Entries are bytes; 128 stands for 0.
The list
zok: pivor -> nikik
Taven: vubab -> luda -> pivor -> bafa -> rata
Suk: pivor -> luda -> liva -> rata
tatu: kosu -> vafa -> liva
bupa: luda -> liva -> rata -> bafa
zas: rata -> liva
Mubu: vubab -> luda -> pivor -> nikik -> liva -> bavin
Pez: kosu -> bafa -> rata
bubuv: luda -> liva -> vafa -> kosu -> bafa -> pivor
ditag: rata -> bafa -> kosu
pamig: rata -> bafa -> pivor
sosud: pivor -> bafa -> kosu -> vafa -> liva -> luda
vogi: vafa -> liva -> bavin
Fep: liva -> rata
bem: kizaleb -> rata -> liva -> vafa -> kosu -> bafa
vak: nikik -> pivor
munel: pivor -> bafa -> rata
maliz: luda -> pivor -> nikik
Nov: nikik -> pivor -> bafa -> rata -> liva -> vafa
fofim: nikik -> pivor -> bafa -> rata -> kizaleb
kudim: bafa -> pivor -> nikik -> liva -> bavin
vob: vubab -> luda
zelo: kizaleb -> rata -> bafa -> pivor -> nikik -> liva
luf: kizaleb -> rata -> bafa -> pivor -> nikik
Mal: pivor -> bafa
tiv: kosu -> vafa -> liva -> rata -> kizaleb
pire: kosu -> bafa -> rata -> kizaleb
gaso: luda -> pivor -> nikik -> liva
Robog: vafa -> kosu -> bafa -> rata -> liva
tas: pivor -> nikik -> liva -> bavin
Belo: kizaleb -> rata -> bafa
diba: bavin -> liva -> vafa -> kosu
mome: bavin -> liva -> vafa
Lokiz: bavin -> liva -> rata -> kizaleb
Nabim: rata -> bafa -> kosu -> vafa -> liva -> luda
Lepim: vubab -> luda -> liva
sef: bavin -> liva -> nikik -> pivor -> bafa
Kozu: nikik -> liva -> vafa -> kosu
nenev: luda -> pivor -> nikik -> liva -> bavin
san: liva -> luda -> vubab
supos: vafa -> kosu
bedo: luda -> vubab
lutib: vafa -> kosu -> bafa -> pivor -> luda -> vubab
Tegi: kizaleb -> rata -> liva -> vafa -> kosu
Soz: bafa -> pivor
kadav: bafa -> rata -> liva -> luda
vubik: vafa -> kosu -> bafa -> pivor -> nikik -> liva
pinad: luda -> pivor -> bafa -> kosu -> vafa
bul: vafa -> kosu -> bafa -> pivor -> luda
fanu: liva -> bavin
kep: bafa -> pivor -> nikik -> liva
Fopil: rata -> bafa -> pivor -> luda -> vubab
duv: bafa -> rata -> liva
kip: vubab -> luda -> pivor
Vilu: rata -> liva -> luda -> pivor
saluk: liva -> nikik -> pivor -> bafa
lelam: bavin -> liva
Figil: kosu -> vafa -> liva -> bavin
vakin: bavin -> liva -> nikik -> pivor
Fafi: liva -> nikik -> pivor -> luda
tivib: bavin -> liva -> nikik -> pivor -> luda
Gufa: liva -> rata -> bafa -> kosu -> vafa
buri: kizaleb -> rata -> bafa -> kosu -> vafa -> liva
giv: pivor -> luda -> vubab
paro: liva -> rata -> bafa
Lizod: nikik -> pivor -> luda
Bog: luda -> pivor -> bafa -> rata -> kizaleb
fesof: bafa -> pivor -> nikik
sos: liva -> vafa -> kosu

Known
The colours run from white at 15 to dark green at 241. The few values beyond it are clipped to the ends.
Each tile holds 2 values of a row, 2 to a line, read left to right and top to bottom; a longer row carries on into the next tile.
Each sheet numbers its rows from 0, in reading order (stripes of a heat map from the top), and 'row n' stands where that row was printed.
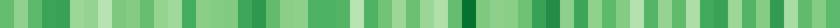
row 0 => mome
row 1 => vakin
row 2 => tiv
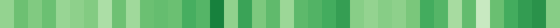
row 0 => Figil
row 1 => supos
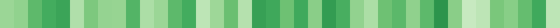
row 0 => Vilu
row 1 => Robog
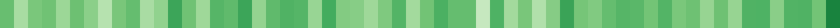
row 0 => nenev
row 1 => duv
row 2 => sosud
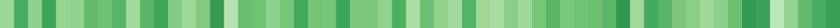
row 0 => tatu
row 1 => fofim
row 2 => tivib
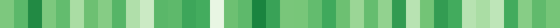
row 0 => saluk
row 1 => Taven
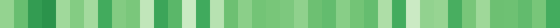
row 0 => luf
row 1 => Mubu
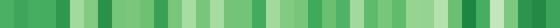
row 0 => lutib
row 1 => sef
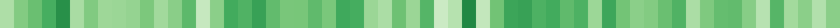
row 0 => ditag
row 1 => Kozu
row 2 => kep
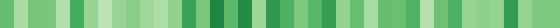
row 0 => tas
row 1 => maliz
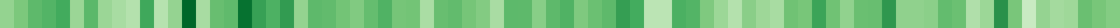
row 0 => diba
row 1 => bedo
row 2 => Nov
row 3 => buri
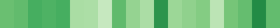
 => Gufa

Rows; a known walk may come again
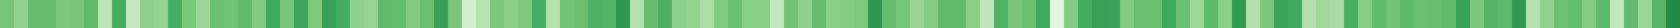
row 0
Mubu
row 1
vubik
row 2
Fopil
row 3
Belo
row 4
Taven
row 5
vob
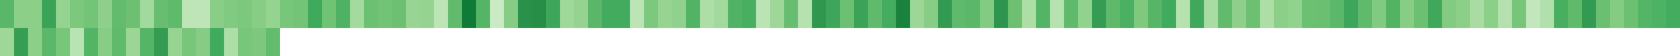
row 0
gaso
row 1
sef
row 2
Vilu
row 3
bul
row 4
zok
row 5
fanu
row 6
pire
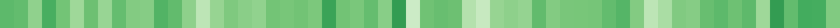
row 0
Bog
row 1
Lepim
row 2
vogi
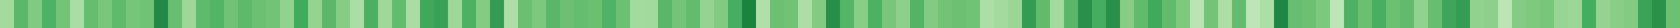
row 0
Pez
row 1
tiv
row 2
Soz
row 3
Mal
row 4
Fep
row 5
mome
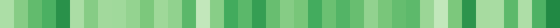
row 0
ditag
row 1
vak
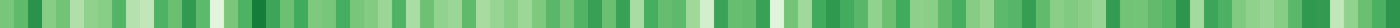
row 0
paro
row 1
fofim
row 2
Fafi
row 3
kadav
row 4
tivib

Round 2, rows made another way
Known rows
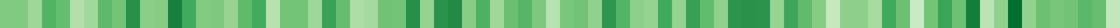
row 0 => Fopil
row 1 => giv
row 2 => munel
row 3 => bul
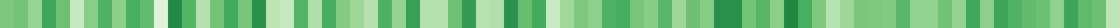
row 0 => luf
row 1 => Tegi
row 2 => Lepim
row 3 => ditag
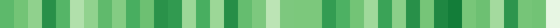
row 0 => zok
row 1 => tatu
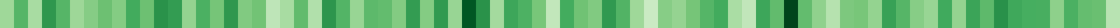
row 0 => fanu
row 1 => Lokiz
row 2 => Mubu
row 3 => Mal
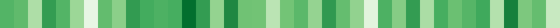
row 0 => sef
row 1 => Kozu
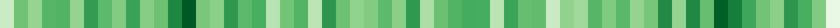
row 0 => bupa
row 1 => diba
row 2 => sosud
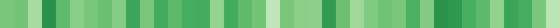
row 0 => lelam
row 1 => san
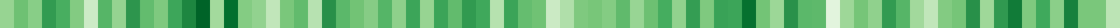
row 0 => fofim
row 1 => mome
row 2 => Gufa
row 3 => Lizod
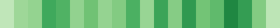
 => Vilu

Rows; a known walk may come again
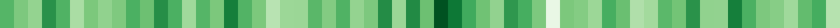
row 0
maliz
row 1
sosud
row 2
Fopil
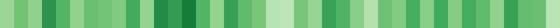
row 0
Fep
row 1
zas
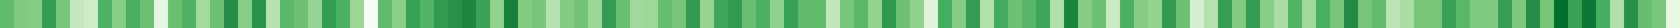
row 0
zelo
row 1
saluk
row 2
supos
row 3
Kozu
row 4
vubik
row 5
tiv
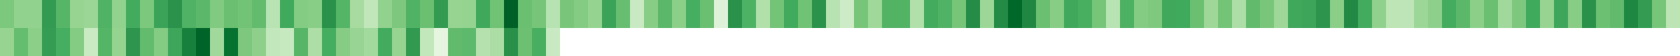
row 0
Soz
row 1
gaso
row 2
luf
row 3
Suk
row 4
Taven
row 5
Vilu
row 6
fofim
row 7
bem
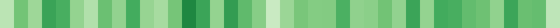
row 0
duv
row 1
ditag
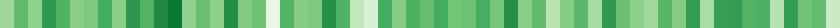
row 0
Figil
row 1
kep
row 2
sos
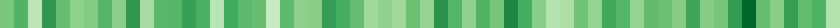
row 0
diba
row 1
kip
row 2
paro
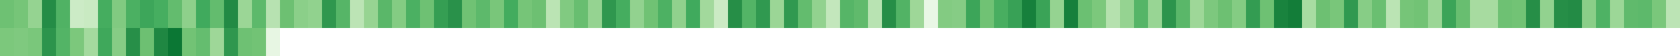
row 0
kudim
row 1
fesof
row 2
Pez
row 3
vakin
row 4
vogi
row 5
giv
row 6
tatu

